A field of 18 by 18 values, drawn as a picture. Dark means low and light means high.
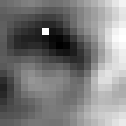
Grain: blotchy. Slope: up to the right. Lone odd cells: 1, higher than its neighbours. Roughest part: top middle. Calmest part: bottom middle.
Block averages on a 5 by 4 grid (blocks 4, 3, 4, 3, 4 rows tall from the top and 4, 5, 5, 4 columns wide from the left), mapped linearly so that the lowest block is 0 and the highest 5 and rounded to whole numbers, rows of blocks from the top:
2135 | 1015 | 1115 | 1334 | 1234
